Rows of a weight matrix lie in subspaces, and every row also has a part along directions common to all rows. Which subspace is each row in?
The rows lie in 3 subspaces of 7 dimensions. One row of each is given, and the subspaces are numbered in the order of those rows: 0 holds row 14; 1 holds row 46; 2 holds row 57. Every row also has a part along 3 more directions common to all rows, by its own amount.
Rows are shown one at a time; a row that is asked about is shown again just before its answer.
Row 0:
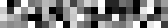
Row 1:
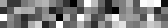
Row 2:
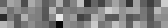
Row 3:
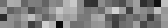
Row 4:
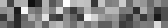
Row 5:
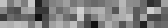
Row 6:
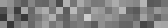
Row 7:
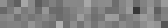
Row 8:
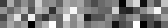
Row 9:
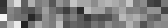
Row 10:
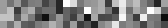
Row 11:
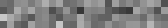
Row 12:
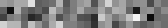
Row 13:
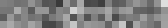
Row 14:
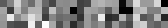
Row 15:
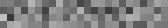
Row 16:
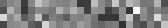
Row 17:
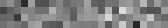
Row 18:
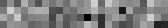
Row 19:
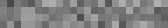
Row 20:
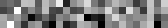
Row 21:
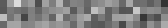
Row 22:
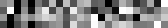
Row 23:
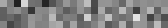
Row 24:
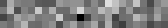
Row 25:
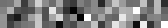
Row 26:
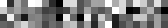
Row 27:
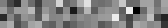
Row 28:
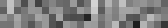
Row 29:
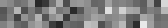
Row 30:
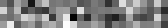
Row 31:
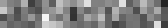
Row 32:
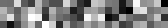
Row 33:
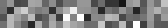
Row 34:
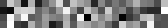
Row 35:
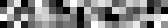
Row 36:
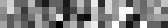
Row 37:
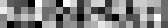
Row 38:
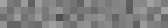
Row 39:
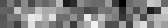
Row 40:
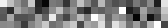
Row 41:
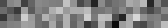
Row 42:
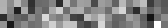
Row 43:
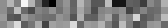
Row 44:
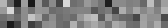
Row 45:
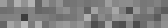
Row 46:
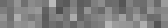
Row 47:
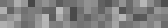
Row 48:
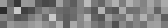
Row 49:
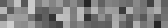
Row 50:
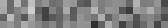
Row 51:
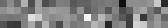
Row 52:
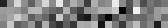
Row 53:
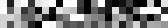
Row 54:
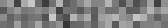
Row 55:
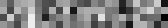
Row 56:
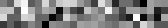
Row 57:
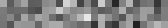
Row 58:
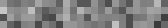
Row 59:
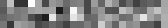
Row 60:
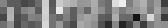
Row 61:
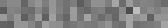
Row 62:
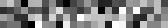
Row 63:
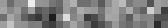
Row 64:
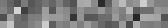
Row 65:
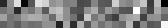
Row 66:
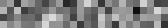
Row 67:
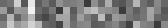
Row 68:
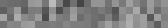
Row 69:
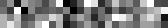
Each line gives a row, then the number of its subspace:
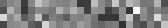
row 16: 1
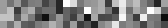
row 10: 0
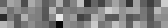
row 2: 2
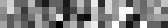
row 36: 2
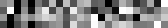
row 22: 0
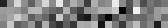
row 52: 2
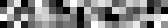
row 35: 0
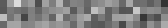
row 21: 0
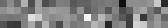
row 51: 0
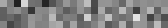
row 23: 0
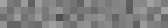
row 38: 0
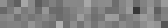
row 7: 2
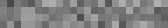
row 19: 1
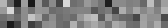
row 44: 0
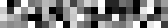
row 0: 2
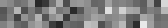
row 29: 2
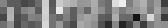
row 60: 1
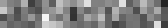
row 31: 1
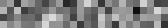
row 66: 1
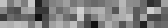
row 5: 0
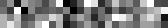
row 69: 1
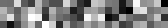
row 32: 0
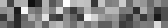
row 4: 1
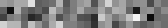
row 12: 0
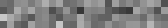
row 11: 2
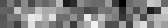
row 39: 0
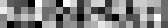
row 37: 0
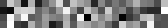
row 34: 2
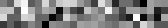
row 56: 1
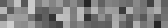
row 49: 0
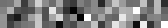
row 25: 2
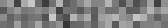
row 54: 1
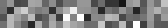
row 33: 2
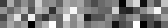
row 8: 2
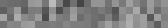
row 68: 1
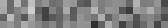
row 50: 0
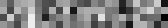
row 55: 0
